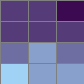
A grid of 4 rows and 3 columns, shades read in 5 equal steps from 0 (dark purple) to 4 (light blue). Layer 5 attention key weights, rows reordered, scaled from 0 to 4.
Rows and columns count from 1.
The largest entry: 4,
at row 4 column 1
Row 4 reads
4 3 3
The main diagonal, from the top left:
1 1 2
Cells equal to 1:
5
